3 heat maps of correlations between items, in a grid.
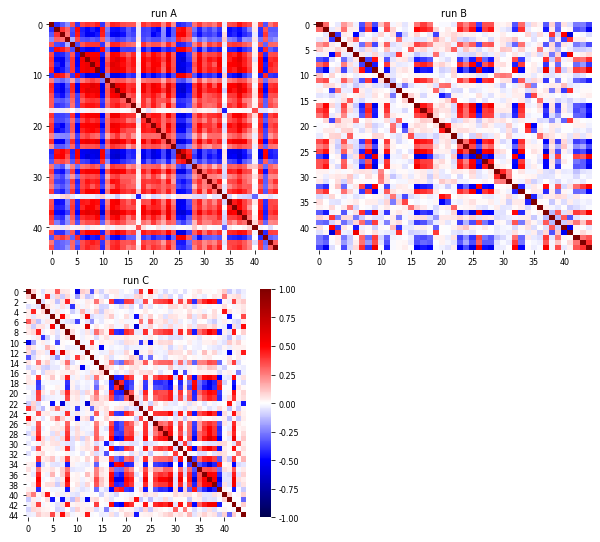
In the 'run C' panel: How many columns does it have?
45
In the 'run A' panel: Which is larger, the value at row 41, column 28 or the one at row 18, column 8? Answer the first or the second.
the second
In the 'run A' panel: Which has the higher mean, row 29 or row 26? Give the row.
29
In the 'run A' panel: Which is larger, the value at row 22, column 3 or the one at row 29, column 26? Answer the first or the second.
the first
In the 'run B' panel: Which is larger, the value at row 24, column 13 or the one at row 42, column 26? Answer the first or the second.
the second
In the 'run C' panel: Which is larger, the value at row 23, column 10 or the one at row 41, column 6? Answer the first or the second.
the second
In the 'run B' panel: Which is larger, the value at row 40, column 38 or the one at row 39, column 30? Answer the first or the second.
the first
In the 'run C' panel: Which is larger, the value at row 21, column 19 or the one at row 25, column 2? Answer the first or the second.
the second
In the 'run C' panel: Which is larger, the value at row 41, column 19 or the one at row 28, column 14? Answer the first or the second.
the second
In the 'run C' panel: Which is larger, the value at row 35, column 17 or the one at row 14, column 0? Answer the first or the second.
the first
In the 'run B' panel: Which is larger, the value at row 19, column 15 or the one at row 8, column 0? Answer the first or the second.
the second
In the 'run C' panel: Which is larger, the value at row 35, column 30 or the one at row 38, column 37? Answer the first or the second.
the second
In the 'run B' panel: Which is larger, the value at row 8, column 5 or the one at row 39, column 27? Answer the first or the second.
the first
